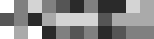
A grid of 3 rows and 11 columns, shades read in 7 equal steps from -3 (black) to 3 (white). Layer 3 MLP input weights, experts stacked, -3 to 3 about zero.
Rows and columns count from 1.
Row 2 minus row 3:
-4 -1 -5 3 2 3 2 1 2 1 1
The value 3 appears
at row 1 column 1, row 3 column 1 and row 3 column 3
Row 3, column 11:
0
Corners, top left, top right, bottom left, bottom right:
3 1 3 0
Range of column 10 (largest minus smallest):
2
